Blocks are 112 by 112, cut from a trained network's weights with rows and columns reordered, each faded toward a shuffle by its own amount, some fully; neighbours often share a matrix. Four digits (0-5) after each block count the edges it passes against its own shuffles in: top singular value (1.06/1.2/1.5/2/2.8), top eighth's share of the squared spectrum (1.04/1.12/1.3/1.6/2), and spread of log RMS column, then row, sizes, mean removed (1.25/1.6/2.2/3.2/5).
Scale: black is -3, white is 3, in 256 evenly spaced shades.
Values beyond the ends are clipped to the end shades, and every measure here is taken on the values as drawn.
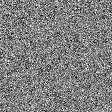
0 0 0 0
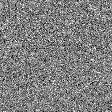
1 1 0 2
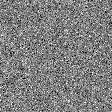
0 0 0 0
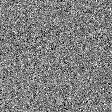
0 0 0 0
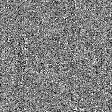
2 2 0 2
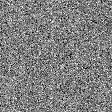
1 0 0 1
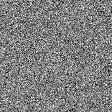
0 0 0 0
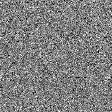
1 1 0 2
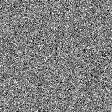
0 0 0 0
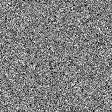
1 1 0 0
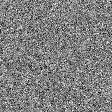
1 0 0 0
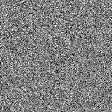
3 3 2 1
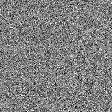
2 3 1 0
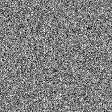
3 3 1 0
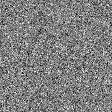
1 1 0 1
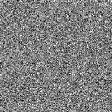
3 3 1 2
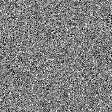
2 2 2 0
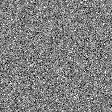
1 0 0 0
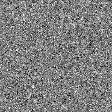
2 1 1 0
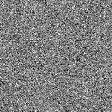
2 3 1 1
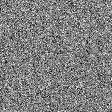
2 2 0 0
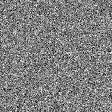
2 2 0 0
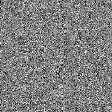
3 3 3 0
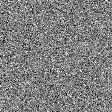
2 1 1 0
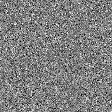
2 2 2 0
